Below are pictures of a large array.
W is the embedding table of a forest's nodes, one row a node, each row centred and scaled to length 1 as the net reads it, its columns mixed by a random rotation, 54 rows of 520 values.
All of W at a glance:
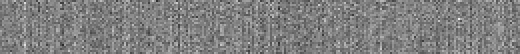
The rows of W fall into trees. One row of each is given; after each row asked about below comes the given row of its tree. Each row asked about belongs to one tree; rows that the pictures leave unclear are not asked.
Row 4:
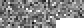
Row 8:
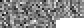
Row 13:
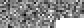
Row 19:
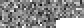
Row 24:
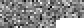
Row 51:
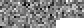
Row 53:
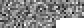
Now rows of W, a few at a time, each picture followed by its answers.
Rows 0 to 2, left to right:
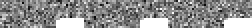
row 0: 19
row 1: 19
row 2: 8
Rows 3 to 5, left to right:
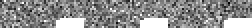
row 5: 13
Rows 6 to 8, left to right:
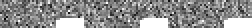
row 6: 24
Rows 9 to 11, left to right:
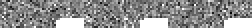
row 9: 8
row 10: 13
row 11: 51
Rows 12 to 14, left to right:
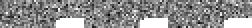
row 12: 19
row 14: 24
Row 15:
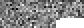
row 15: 4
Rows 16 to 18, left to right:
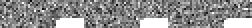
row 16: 8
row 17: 8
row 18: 19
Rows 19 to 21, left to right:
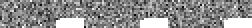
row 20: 51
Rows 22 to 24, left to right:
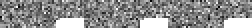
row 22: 19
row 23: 53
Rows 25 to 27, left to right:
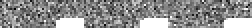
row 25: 8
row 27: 19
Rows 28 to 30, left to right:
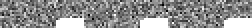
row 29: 53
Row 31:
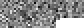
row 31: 13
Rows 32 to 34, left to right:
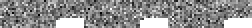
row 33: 4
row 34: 8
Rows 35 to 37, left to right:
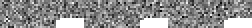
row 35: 13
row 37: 51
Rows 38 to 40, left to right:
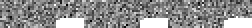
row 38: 19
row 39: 53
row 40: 4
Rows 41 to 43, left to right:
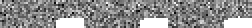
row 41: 53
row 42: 8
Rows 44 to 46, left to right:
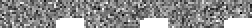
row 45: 8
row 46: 53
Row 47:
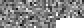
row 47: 4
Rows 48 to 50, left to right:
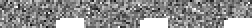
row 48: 19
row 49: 8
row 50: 4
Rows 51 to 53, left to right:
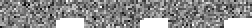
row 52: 19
